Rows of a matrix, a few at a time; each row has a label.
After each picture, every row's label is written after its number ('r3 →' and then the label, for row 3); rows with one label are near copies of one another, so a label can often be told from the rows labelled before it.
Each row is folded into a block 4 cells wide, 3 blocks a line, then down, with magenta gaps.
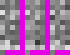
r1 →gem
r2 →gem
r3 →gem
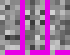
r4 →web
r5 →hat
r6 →gem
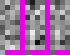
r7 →web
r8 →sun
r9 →sun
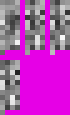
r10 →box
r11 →hat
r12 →hat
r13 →hat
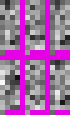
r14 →sun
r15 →web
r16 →sun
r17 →box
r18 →web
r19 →sun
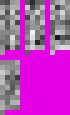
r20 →hat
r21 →sun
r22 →web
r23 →box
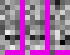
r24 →web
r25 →web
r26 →sun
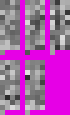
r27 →gem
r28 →box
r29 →hat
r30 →web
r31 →gem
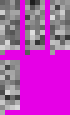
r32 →gem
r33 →sun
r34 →web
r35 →web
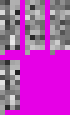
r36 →hat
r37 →web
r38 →gem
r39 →hat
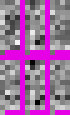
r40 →box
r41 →sun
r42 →gem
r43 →web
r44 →sun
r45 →web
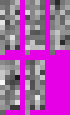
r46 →hat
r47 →gem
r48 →sun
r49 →box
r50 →hat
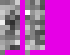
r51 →box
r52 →gem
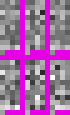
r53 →gem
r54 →hat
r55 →gem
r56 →gem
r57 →hat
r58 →web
